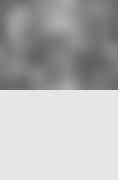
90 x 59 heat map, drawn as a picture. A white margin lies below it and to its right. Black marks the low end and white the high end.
The table splits into 2 rows of 1 panel. Panel 1,1: middling, smooth. Panel 2,1: very high, flat.
